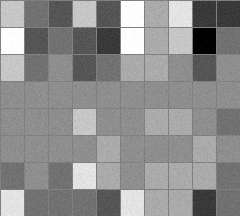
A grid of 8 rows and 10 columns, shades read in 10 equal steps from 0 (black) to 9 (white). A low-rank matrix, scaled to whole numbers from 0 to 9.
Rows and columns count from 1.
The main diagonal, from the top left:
7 3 5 5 5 5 6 6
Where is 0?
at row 2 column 9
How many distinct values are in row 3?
5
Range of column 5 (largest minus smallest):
4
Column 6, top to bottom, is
9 9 6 5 5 5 5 8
